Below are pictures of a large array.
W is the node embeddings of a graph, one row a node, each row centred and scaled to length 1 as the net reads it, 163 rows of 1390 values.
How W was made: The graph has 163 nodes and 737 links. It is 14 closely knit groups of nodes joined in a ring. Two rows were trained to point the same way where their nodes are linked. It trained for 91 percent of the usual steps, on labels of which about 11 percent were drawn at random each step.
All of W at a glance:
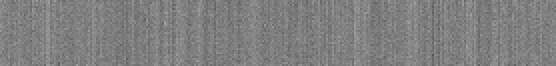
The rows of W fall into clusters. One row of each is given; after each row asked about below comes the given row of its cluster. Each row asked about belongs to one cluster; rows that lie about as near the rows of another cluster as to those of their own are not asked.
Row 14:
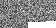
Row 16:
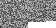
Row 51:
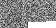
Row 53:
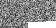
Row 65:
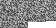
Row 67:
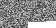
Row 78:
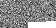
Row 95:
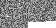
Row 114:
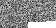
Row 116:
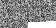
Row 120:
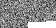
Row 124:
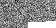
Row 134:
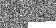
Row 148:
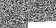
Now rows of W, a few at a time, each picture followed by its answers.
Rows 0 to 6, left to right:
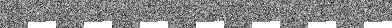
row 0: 134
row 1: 53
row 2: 148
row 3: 14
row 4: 53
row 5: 67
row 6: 116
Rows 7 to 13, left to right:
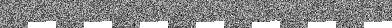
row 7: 67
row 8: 148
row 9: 53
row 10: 53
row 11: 16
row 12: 148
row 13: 120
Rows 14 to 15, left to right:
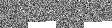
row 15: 124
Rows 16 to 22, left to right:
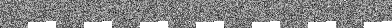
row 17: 114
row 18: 67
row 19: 51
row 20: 16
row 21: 116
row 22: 14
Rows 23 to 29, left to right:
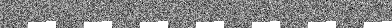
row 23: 116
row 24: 148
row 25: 124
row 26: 95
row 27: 67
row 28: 116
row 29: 67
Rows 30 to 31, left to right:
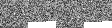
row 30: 53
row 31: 16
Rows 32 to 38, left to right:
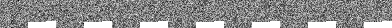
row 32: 14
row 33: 65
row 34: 95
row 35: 78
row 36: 67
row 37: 65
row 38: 120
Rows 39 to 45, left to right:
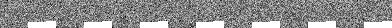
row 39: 120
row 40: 53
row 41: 114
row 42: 14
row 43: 124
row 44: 51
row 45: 78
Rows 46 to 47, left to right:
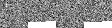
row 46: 95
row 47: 78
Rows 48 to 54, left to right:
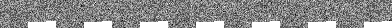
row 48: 120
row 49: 14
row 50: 95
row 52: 148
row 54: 148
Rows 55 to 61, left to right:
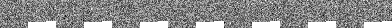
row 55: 51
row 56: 114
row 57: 134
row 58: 65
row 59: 51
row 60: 53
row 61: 116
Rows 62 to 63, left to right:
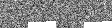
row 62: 95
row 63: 116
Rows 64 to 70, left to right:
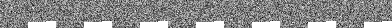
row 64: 78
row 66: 53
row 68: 78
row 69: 16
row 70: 65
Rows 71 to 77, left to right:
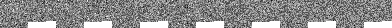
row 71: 67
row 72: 148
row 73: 51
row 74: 134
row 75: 134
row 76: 120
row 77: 124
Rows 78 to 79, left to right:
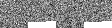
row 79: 114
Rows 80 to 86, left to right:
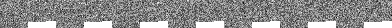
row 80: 148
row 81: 95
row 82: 114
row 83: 51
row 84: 116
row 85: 120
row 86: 67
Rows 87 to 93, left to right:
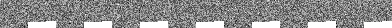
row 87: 14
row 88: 65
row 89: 95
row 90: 116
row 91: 14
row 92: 124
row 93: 51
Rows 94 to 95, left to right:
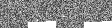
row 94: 120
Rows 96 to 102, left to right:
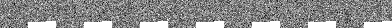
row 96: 14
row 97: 134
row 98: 134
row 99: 116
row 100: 65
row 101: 148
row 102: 67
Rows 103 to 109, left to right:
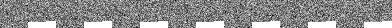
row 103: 124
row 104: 51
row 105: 65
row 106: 134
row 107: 14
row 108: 14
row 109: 120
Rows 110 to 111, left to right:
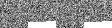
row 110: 95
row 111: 116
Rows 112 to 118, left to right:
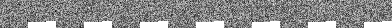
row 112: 114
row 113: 78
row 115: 120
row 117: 14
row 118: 124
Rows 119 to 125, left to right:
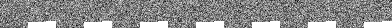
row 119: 53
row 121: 65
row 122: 78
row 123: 14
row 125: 120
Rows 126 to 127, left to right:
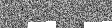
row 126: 116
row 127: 78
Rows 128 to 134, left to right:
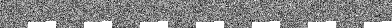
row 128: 134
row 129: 124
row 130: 53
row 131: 78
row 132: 134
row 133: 148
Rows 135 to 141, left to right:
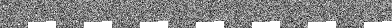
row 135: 67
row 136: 51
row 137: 120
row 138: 16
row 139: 14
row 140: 53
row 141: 53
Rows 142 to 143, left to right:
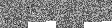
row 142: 51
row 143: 114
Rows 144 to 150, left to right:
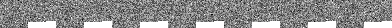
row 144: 114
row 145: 67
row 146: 95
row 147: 65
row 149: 134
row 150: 134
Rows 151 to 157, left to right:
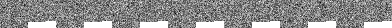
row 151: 14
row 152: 95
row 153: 148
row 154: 124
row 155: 65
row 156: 67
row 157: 53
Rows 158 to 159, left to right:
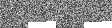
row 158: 53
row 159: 114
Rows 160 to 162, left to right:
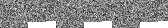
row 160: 65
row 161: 51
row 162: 16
